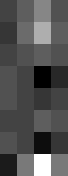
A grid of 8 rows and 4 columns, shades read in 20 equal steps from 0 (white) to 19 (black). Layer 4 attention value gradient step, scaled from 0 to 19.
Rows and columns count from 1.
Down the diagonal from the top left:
14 11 12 16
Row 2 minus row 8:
-2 1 6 2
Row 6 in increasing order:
12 13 14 14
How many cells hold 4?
0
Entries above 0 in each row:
4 4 4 4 4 4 4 3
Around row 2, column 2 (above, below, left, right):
12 13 15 6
